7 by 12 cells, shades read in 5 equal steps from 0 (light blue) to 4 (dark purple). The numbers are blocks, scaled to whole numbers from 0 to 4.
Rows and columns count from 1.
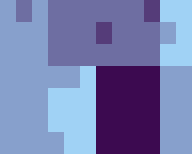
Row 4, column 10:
4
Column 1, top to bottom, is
1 1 1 1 1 1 1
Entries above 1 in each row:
8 7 7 4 4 4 4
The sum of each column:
7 8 7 8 7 6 23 22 22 23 5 4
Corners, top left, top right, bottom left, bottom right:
1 0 1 1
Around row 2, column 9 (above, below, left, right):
2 2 2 2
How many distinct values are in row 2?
4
